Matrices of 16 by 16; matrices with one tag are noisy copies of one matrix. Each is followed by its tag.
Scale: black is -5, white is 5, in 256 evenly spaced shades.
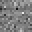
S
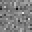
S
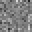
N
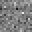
S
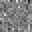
N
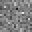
S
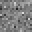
S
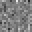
N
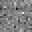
S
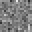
N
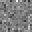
N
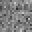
S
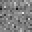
S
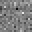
S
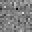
S
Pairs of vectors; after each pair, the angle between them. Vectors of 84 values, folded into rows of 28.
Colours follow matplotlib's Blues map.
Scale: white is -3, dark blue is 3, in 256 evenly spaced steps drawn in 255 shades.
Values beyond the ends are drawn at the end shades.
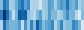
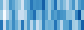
nearly opposite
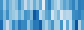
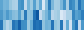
nearly parallel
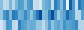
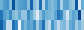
partly opposed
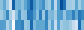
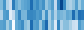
nearly parallel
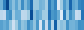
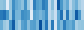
nearly opposite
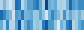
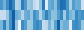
nearly opposite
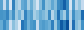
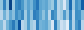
nearly opposite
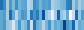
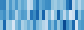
nearly parallel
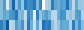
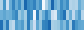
nearly parallel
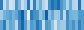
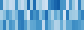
nearly parallel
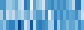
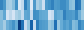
nearly parallel
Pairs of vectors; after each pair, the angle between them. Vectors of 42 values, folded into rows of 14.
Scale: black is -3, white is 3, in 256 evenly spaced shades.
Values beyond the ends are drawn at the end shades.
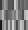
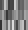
nearly parallel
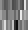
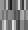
partly aligned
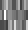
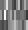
nearly parallel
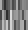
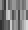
orthogonal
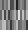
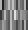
orthogonal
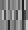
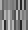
partly opposed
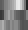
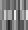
orthogonal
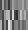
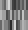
partly opposed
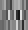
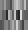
nearly parallel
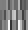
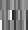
partly opposed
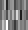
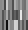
nearly opposite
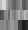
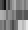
nearly opposite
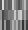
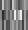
nearly parallel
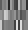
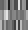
nearly parallel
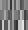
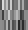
partly opposed
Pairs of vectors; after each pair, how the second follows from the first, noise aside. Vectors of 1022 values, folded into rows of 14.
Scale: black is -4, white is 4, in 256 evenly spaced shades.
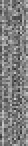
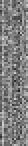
copied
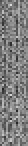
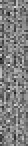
wrapped around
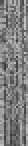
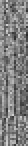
wrapped around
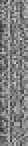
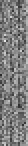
wrapped around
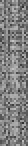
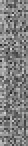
wrapped around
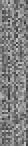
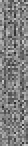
wrapped around
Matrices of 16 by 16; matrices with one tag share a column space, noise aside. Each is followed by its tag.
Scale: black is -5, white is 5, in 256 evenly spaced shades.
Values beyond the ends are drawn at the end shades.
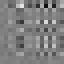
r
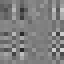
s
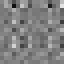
r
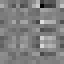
r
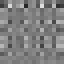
r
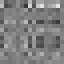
r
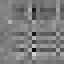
s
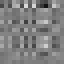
r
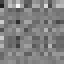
r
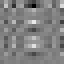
r
